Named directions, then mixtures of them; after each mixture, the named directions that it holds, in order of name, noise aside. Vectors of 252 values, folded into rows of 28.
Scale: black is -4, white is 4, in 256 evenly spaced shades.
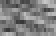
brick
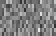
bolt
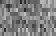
bolt, brick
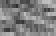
brick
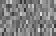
bolt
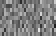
bolt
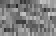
bolt, brick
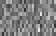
bolt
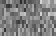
bolt, brick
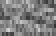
bolt, brick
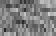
bolt, brick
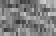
bolt, brick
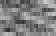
brick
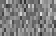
bolt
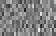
bolt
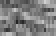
brick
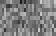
bolt, brick
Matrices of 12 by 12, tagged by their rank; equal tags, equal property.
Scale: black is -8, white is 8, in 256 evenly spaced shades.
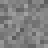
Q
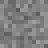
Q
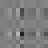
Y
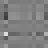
Y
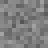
Q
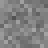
Q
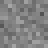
Q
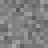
Q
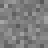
Q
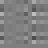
Y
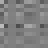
Y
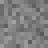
Q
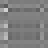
Y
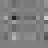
Y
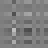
Y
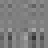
Y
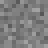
Q
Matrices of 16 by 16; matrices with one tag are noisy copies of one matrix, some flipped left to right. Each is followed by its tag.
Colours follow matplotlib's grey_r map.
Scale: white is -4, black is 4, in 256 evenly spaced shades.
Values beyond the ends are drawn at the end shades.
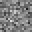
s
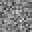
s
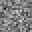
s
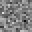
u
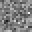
u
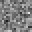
u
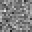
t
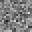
u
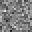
t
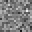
t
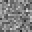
t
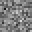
s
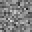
s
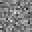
s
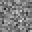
s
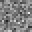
u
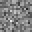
s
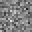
s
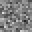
u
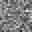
t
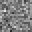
t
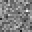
t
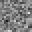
u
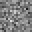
s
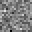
t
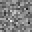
s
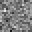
t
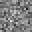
s
